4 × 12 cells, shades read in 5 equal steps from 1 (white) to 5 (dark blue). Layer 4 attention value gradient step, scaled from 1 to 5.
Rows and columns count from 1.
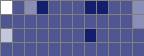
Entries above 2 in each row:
11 12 11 12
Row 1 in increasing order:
1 3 3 4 4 4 4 4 4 5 5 5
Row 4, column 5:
4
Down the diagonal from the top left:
1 4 4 4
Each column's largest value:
4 4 4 5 4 4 4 5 5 4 4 4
